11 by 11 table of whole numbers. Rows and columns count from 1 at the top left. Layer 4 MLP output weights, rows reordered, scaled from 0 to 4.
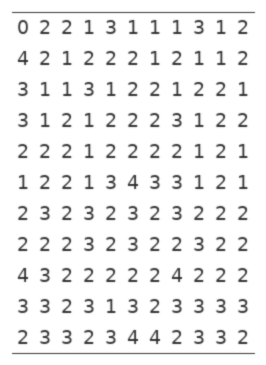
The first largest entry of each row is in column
5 1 1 1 1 6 2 4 1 1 6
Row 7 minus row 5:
0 1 0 2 0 1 0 1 1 0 1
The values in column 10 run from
1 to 3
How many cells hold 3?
30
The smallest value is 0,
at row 1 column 1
